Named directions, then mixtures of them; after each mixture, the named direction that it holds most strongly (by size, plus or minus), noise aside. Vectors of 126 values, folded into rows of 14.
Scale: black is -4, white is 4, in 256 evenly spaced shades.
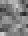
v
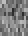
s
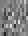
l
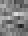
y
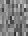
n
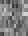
v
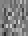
l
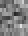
y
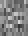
y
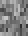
v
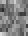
v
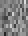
l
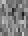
s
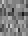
s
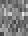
v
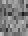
v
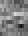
y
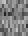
s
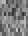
s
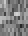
y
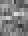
y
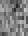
s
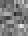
y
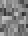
v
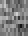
y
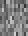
n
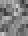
v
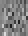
l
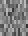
n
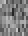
s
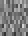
n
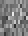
l
